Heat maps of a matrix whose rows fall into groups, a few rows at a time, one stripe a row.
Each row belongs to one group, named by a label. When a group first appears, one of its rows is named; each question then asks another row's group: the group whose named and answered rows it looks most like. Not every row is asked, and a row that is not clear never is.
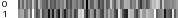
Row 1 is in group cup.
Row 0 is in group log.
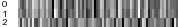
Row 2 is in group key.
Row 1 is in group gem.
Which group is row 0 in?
gem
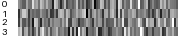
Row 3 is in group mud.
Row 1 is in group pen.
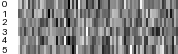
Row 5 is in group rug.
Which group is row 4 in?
rug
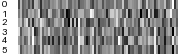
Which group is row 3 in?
key
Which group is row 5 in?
key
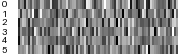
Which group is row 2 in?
pen
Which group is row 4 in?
pen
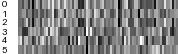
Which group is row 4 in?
mud
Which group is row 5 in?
log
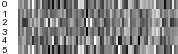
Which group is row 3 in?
log
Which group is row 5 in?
cup
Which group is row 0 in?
cup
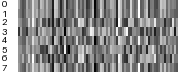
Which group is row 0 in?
gem
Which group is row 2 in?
cup
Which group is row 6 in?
cup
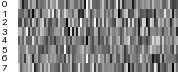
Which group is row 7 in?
key
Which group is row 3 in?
mud
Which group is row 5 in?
rug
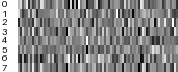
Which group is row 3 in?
key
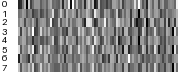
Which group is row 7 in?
key
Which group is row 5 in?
key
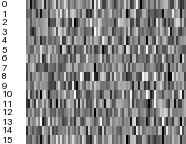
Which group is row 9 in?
rug
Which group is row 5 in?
gem
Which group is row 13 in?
key
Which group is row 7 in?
pen
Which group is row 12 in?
log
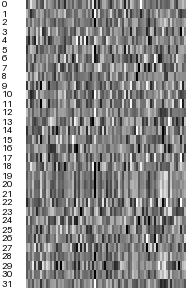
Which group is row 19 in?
log
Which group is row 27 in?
mud
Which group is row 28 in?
log
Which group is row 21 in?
log
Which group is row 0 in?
pen
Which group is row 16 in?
rug
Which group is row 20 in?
log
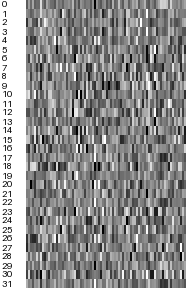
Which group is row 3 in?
gem
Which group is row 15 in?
mud
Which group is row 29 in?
log
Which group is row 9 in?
mud
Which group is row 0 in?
log
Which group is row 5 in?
mud
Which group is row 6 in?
key
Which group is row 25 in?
gem
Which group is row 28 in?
key
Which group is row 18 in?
pen
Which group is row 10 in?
mud
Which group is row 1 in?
gem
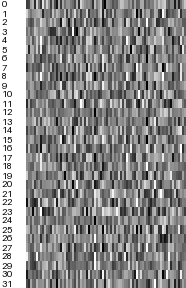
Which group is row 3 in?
rug
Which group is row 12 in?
log
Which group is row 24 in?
log
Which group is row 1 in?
key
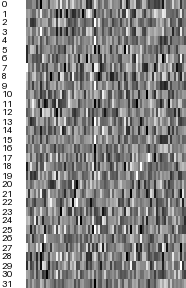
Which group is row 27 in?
key
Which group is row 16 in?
log
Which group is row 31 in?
log
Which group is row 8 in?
rug
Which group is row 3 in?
cup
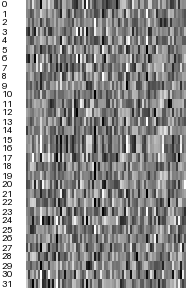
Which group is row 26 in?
mud
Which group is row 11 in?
rug
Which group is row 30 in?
key
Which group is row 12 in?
rug
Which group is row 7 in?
cup
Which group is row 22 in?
pen
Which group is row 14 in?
log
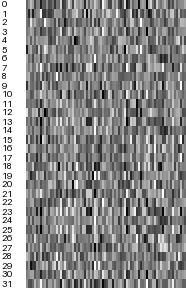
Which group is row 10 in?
gem
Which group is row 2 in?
pen
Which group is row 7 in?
cup
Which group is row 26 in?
rug
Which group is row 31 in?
gem
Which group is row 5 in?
pen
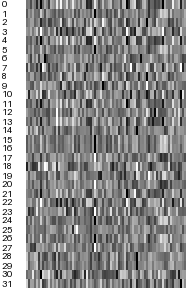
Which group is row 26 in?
log
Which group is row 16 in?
log
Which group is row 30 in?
mud
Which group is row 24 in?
log
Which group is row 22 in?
cup
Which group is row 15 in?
log
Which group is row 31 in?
key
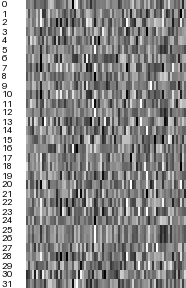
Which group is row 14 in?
gem
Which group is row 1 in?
key
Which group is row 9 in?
mud
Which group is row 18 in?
key
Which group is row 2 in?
cup
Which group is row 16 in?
rug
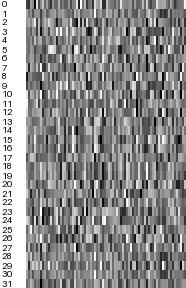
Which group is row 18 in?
gem
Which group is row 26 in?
cup
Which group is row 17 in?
pen
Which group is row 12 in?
key
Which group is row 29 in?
key
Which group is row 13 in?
rug
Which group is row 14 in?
rug
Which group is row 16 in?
rug
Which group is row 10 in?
key
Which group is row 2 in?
mud
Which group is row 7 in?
key
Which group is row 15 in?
rug
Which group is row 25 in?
rug
